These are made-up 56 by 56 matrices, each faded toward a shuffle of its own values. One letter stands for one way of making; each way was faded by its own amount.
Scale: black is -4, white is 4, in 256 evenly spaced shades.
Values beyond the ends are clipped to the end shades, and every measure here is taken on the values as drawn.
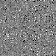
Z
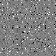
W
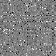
W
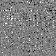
Z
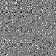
W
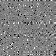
W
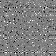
W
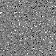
Z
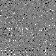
Z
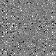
Z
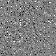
Z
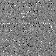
Z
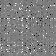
W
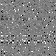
W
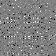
W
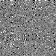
Z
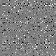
W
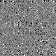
Z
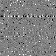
W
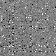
Z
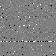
W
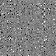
Z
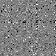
Z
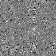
Z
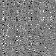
Z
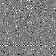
W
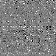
Z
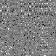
W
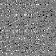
Z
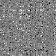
Z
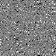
Z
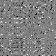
W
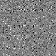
Z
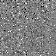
Z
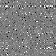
W
